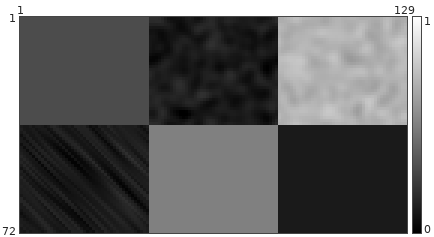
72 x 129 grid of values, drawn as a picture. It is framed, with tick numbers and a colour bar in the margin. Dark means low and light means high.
The table splits into 2 rows of 3 panels. Panel 1,1: low, flat. Panel 1,2: very low, blotchy, faint in contrast. Panel 1,3: high, blotchy, faint in contrast. Panel 2,1: very low, slanting down to the right, faint in contrast. Panel 2,2: middling, flat. Panel 2,3: very low, flat.
